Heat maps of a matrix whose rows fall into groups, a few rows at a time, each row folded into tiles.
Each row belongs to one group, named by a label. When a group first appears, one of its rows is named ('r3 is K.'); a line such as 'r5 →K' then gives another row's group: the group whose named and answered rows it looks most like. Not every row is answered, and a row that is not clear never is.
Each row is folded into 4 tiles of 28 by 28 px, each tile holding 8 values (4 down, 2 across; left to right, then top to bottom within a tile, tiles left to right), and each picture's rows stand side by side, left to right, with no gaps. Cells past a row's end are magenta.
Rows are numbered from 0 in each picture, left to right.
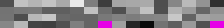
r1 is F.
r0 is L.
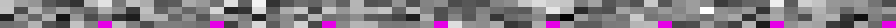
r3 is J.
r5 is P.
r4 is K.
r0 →P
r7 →L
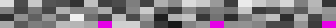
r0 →P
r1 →K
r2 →L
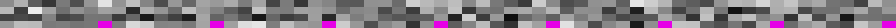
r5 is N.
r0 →J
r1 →J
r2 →J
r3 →N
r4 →P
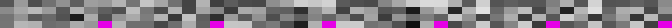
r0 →J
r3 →K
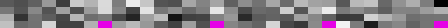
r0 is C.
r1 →L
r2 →C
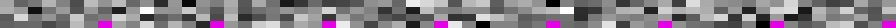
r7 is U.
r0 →P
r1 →J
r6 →L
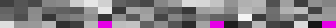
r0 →K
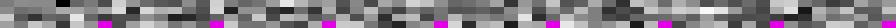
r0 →C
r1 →U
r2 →K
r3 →K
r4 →C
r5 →N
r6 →U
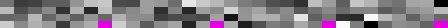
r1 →N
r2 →P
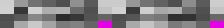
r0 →U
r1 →U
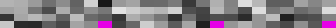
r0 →P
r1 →U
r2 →L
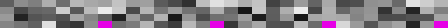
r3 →N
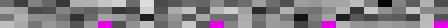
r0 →N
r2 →N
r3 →J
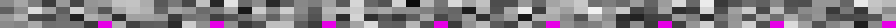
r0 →J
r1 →P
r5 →U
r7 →N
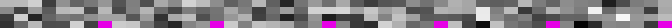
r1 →K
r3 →U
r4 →U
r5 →F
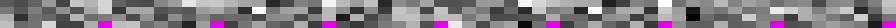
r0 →C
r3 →F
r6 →C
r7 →U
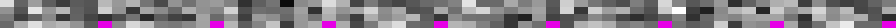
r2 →C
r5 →U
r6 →C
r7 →U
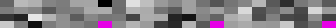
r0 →L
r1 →L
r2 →N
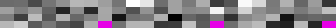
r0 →K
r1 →L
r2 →L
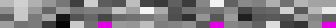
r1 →J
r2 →C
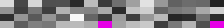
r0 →P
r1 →L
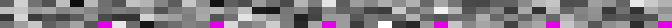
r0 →J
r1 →L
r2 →N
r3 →C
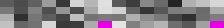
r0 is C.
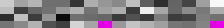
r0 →P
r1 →J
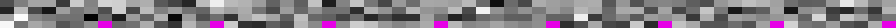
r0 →N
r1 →P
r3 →J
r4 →J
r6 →K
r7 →K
